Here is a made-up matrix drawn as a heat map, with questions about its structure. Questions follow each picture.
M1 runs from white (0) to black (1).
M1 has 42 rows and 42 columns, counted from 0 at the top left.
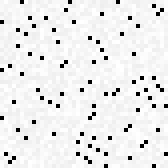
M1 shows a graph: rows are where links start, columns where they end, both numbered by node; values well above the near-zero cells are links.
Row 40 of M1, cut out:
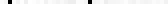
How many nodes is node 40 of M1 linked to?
2
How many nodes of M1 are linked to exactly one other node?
12
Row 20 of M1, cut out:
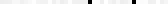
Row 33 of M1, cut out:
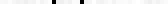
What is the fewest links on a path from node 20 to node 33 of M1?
1
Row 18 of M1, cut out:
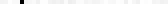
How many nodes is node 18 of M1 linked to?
1
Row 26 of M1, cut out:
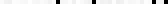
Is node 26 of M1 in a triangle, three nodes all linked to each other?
yes
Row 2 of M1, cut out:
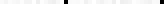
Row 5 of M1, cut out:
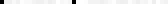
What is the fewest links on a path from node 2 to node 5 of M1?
5
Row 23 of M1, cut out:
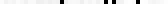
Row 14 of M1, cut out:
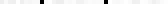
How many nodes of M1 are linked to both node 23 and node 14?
1
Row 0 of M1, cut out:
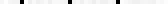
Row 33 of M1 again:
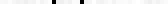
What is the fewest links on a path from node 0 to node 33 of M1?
4
